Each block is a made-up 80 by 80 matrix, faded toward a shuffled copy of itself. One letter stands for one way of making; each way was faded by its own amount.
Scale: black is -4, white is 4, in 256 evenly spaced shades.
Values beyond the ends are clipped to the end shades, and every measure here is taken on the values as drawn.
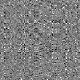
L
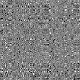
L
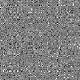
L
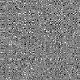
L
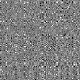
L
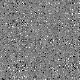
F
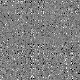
F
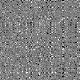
L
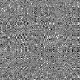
L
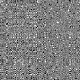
L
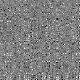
L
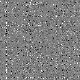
F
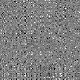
L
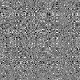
L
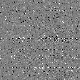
F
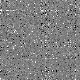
F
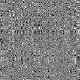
L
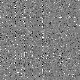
F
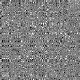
L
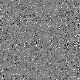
F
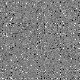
F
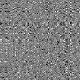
L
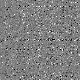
F
